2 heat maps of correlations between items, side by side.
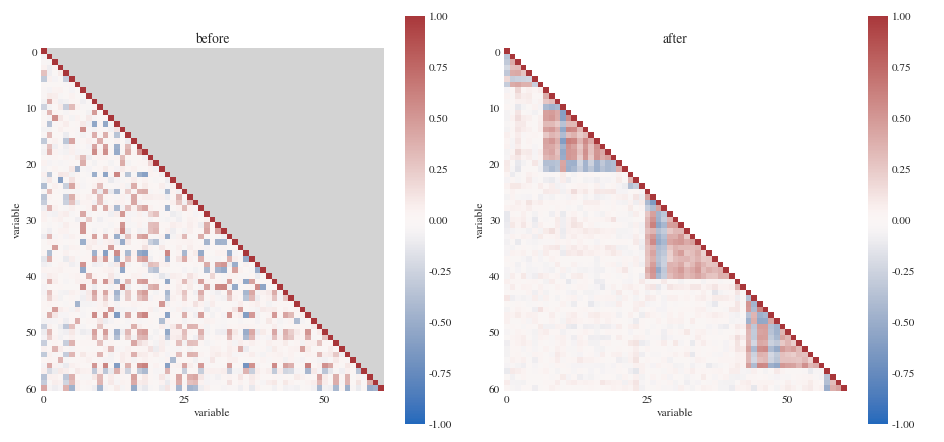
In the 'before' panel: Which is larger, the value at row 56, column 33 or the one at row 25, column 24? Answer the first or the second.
the first
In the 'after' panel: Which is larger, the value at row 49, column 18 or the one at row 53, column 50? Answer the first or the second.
the second
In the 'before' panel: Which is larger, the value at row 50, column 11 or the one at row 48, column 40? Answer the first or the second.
the first
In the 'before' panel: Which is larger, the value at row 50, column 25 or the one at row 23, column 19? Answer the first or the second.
the first
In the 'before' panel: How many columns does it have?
61
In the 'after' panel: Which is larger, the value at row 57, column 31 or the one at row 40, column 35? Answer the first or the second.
the second
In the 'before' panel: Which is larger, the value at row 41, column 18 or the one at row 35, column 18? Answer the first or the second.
the first
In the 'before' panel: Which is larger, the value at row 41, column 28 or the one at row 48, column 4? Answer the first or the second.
the first
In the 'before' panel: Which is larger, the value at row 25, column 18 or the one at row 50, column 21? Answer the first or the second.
the first
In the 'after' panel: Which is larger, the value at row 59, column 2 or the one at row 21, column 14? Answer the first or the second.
the first
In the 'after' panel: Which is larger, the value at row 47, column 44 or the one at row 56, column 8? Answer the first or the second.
the first
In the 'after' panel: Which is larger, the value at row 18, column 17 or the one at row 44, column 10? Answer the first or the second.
the first
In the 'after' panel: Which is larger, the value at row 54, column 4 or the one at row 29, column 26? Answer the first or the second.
the second
